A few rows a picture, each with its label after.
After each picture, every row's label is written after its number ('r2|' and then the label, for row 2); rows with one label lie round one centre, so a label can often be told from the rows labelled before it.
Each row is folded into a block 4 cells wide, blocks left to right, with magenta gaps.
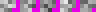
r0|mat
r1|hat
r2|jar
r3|mat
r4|hat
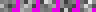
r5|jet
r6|hat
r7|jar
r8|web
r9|hat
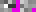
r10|hat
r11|mat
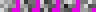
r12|mat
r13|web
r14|web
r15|jar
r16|hat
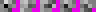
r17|jar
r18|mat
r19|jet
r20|jar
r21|jar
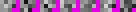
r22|hat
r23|web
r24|jar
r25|jet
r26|jet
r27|hat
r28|web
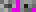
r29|jet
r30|jar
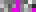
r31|jet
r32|hat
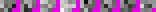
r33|web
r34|jar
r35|mat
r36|mat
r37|web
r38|jar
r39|web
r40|jet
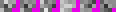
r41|jar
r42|jar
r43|web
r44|mat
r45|jet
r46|jar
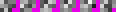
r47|web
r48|jet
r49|hat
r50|hat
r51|hat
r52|jet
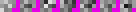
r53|mat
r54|jet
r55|hat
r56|web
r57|jet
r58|jet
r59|jet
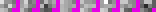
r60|mat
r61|mat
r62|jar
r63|mat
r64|mat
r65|mat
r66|mat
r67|jar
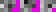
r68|jet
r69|web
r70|jet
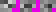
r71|hat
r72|jet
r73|jet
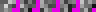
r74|hat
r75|web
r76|web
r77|web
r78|web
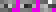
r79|jar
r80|jet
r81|hat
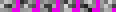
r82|jet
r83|hat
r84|jet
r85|hat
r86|jar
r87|hat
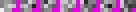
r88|mat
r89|hat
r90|hat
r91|mat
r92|web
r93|jet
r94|web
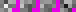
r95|hat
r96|jet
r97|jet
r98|jar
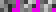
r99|web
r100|hat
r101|hat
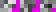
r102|hat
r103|web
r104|jet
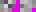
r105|hat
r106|mat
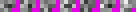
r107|jet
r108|jet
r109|web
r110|jet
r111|web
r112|jet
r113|mat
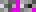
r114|jet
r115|jet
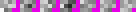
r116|mat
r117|jet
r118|mat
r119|jet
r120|mat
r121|mat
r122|mat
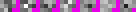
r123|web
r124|hat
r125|jar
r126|hat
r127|jet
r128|mat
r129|jar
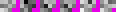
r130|mat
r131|web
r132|jar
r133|jar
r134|mat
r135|mat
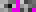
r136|jet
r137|web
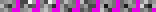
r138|jet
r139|hat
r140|hat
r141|jar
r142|web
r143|jar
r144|jar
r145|jet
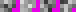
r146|jar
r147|mat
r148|web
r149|hat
